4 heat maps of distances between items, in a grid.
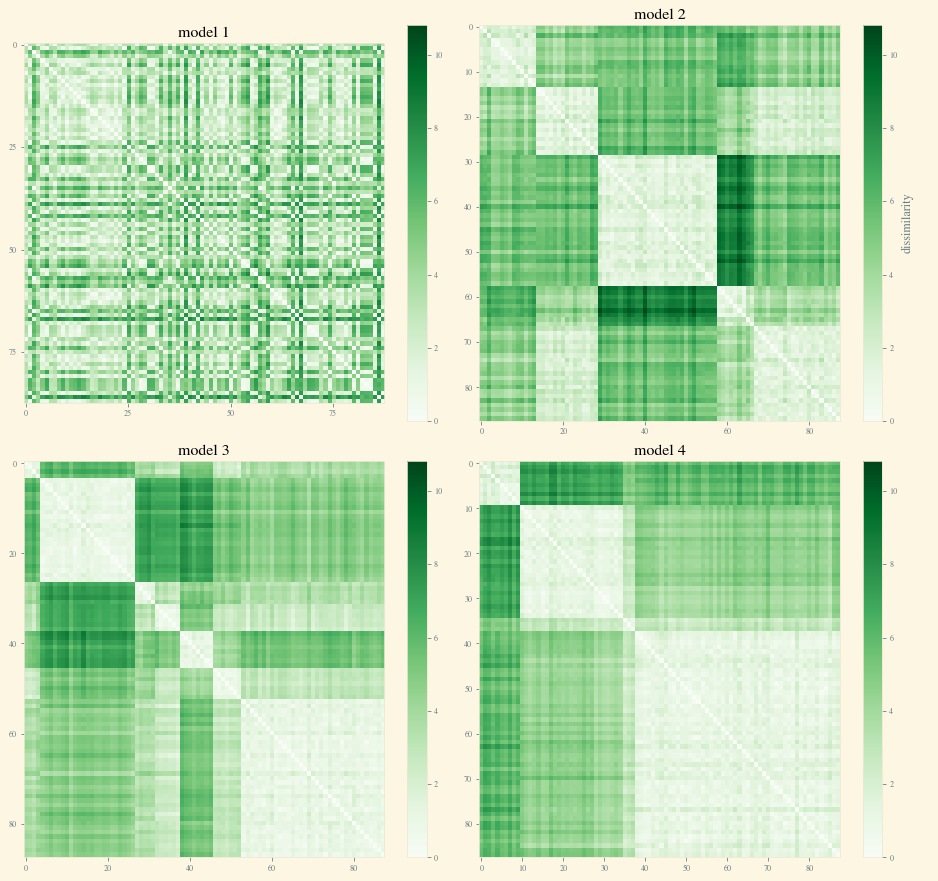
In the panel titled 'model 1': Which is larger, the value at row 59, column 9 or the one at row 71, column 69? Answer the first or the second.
the first
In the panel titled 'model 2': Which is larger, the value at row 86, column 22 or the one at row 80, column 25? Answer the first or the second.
the second
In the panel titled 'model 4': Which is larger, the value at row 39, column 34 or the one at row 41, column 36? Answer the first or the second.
the first
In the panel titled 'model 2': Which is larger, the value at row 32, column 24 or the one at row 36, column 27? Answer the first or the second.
the second
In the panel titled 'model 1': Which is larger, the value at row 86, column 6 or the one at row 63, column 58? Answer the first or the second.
the first
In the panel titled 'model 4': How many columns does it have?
88
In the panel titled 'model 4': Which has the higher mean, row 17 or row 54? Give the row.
17
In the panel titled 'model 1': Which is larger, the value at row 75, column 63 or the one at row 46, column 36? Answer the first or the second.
the first
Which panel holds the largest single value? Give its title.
model 2
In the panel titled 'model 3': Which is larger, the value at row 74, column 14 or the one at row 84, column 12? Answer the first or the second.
the first
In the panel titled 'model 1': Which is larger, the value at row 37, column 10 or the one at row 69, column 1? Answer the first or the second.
the first
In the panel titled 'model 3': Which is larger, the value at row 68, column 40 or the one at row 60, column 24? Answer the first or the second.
the first
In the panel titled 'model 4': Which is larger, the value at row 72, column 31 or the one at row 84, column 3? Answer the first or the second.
the second
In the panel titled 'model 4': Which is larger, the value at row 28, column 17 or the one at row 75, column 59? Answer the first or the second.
the first
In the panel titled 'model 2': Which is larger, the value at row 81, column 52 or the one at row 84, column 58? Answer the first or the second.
the first
